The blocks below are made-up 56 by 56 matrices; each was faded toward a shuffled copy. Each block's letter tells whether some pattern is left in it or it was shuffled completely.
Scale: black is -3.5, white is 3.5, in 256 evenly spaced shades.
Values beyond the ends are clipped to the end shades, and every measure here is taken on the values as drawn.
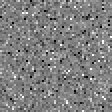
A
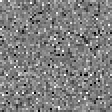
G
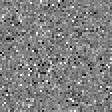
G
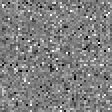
G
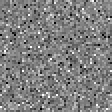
A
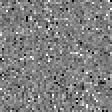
G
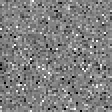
G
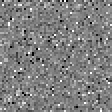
G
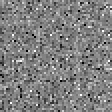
G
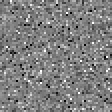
A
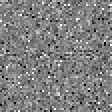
G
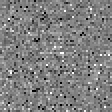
G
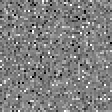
G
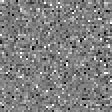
G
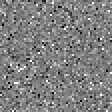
A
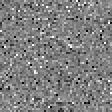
G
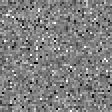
A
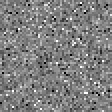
A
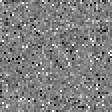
G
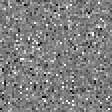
A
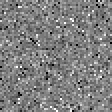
A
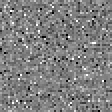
G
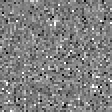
G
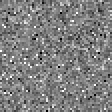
A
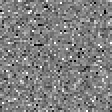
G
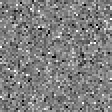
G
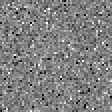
A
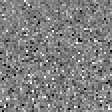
G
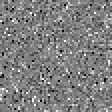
G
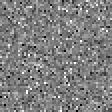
A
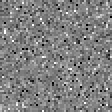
A
